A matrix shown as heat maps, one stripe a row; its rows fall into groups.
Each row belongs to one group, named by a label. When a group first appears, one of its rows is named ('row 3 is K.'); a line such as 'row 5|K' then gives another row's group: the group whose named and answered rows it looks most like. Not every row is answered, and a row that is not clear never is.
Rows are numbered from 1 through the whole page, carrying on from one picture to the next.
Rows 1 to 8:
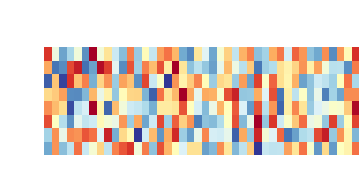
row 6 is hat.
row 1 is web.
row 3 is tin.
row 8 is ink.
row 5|hat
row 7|tin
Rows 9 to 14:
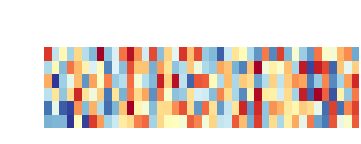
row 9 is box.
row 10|ink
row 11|web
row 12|ink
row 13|hat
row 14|hat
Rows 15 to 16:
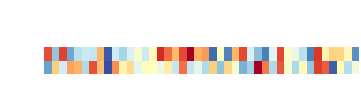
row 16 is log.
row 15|box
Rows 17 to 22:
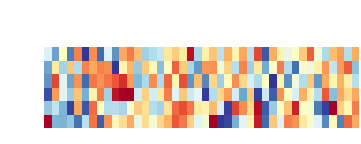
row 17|hat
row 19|log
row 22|hat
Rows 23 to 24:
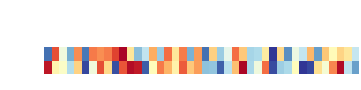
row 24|box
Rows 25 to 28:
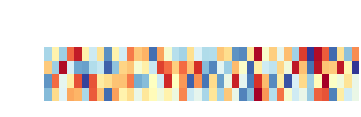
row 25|ink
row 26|box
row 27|log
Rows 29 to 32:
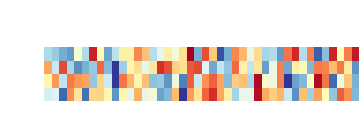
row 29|hat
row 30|box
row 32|tin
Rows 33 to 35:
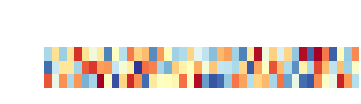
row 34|tin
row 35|box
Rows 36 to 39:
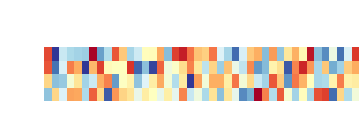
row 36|hat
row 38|web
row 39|log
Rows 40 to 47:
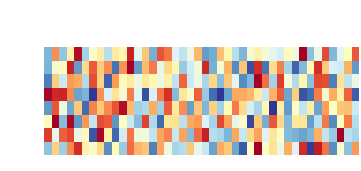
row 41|tin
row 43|box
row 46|box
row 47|ink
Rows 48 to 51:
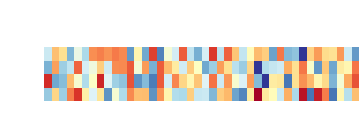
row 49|ink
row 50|web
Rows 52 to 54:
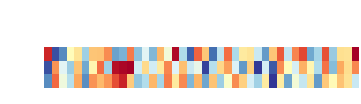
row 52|web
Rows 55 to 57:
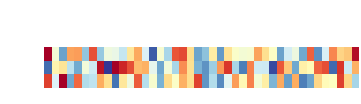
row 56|ink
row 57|box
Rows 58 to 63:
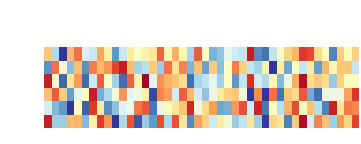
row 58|web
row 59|log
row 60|web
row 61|hat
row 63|web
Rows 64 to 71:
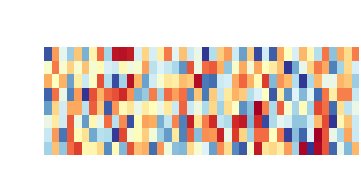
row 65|tin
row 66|box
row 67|log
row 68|log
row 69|tin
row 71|ink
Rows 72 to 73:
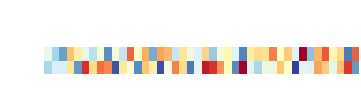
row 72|ink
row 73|tin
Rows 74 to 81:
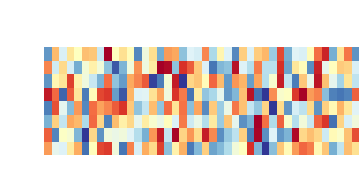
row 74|tin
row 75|box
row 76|tin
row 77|web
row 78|log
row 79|log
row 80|hat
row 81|web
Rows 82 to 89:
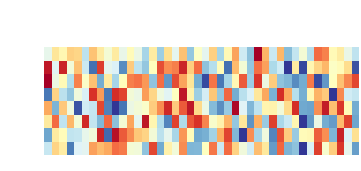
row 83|box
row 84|hat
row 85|log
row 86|box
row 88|ink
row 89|log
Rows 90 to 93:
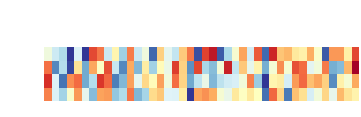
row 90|hat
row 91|web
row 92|web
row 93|web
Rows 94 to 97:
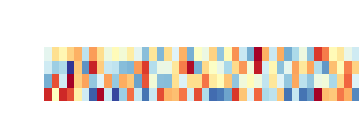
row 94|log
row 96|tin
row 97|box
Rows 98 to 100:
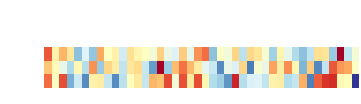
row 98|box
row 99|hat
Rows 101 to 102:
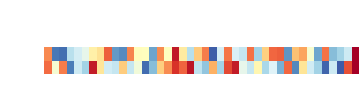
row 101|web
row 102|hat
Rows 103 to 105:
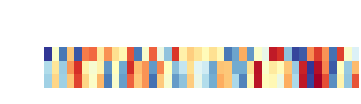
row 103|tin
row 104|ink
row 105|ink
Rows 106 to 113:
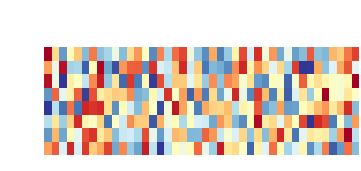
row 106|hat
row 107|box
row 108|web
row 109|log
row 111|ink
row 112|tin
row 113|tin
